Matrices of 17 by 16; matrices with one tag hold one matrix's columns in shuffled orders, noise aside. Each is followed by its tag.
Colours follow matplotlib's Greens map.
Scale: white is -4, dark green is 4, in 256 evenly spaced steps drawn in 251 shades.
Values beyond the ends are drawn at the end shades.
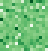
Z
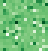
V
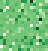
Z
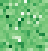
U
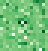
V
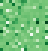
V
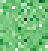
Z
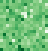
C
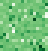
C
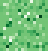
U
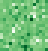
C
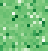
U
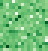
U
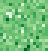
C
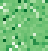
Z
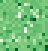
C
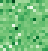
Z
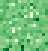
C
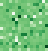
U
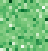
Z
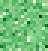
U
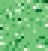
Z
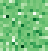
U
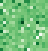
V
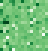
V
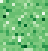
U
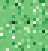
V
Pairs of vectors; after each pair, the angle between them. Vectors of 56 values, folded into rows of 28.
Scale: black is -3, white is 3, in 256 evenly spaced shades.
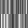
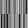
nearly opposite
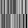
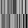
nearly parallel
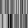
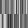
nearly parallel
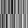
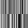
orthogonal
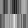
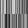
partly opposed
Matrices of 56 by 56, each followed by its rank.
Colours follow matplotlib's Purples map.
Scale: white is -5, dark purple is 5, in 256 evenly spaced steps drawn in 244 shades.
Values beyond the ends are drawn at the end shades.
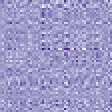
five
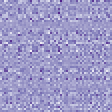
five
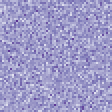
full rank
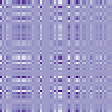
one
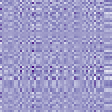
two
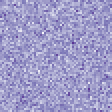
full rank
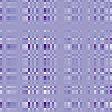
one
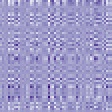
two
